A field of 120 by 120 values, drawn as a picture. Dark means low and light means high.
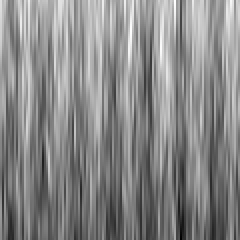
The halves do not mirror each other. The values follow a bell shape. Values rise toward the top. Streaks run downward. Stripes running up and down repeat 7 times from left to right.
